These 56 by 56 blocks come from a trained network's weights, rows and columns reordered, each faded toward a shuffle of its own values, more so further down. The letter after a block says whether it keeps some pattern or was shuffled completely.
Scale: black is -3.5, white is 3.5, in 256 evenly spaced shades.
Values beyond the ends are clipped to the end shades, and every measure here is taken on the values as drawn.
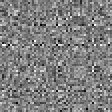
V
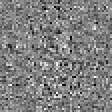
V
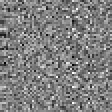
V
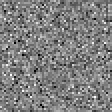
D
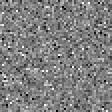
D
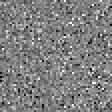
D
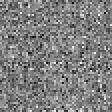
V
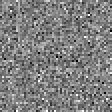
D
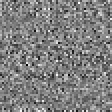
V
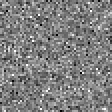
D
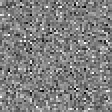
V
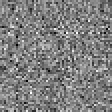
V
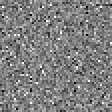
D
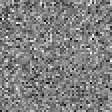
V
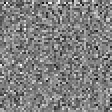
V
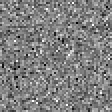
D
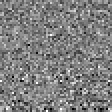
V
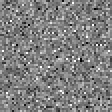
D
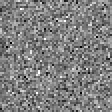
D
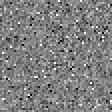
D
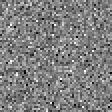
D
